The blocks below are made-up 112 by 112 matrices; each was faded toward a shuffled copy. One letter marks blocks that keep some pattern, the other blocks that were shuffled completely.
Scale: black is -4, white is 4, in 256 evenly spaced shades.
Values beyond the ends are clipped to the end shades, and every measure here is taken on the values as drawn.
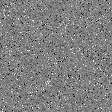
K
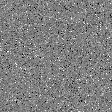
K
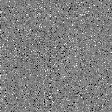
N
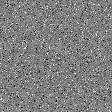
K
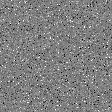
K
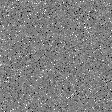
K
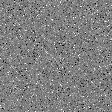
K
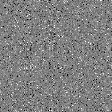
N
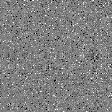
N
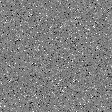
K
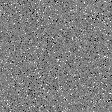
K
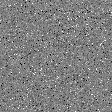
K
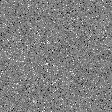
K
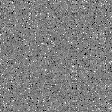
N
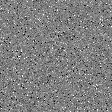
K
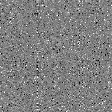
N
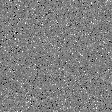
K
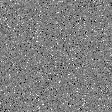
K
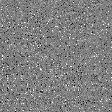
N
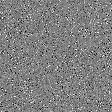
K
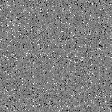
N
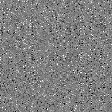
N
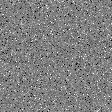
K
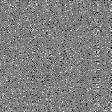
N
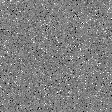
K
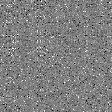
N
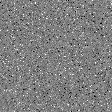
K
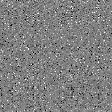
N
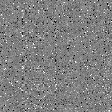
N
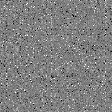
N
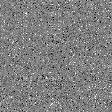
N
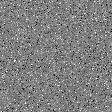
K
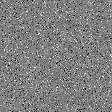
K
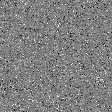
K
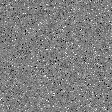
K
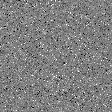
K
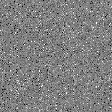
N
